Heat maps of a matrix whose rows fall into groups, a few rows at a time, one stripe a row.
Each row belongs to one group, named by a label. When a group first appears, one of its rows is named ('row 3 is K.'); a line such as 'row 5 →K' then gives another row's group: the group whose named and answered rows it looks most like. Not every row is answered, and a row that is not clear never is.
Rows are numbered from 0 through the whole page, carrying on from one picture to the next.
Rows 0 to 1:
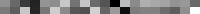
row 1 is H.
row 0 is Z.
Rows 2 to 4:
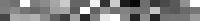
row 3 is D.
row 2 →H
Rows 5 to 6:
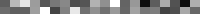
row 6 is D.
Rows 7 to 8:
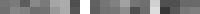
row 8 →D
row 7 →D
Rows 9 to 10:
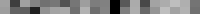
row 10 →Z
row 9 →Z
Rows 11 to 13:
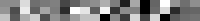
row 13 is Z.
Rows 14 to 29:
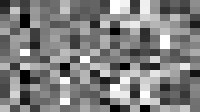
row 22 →D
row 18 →Z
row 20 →Z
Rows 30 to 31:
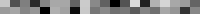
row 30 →Z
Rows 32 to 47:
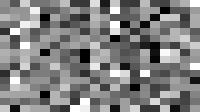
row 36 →H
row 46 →D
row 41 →H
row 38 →H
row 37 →Z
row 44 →H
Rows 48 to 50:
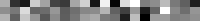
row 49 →Z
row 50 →Z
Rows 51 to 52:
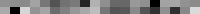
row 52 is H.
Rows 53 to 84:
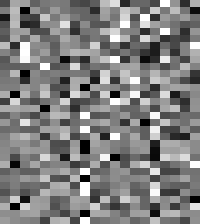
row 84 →D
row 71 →D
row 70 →Z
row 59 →H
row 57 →Z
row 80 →D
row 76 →H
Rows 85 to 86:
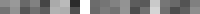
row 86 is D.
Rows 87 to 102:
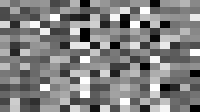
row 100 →D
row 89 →H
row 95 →D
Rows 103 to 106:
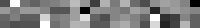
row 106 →D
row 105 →D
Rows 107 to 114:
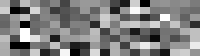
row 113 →H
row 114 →H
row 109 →Z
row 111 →H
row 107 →Z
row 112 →H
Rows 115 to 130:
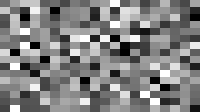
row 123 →D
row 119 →H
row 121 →H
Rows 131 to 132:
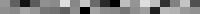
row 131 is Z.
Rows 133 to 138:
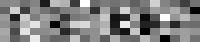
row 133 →D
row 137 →Z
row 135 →Z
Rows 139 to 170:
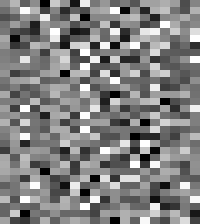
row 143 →H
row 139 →D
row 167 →H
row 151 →D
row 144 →H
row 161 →Z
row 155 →D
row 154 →H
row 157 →D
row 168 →D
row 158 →H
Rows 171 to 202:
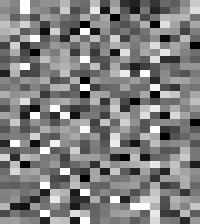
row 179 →D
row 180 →H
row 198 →D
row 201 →D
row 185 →H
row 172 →H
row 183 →D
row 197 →D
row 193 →Z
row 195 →H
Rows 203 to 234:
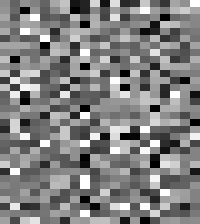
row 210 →D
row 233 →D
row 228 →D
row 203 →H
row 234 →Z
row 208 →D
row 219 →D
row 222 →H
